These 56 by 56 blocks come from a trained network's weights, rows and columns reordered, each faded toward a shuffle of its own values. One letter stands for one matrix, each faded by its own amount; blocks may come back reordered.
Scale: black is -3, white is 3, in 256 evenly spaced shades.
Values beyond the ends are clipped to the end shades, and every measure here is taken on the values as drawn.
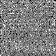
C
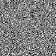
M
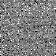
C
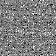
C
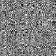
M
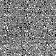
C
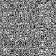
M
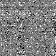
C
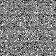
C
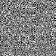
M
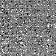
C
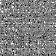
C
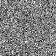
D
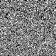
D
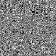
M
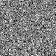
D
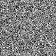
D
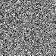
D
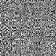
M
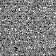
C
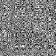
M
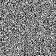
D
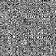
M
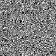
M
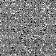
C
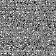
C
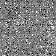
C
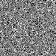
D
